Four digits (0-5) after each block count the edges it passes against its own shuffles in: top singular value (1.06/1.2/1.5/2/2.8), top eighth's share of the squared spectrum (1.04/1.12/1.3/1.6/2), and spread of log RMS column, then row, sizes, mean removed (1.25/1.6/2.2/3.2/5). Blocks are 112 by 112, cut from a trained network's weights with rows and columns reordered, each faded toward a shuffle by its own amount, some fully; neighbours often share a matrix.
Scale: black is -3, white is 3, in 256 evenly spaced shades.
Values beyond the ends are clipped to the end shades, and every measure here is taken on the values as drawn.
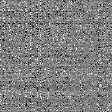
3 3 3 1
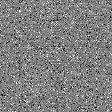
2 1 1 0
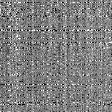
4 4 1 4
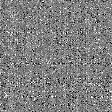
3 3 0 3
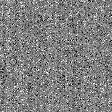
2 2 0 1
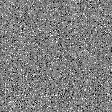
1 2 0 1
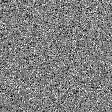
0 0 0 0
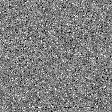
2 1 0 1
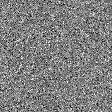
1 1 0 0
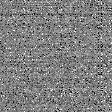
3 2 2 1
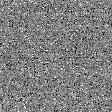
1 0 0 0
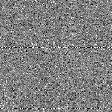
3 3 1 2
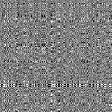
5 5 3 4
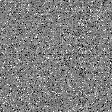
2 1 1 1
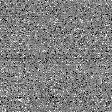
2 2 2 1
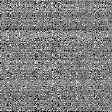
4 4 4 2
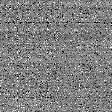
3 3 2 1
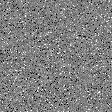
0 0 0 0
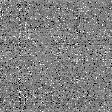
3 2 2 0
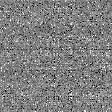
2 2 2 1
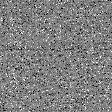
1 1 1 0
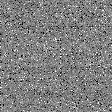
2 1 1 0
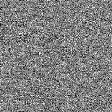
3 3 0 2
